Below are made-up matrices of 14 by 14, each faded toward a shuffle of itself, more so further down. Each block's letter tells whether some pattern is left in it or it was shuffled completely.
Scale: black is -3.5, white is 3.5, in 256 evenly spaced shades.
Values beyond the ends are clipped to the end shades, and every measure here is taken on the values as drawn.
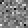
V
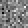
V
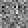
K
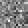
K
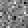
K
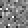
V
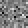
K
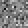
V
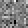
K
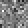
K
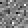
V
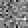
V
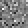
V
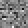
K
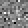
K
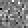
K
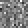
K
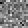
V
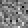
V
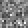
K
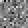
K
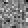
V
